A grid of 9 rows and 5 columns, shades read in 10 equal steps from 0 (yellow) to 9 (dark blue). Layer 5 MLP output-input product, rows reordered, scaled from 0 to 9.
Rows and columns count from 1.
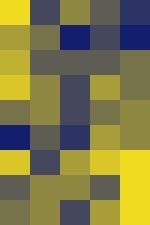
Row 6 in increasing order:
3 4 6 8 9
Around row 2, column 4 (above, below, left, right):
6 6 9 9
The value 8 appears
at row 1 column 5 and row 6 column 3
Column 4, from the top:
6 7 6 3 5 3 1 6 3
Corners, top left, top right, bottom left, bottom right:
0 8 5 0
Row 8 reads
6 4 4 6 0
